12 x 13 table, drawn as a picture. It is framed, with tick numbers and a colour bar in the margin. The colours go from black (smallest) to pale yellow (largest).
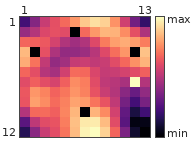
The ninth with the highest average is the bottom middle. The centre is the smoothest part. Five lone cells stand out: one far higher and four far lower than their neighbours. No overall slope runs across the table. There are no regular stripes. The ninth with the lowest average is the bottom right. Overall the values sit about 60% of the way up the scale.
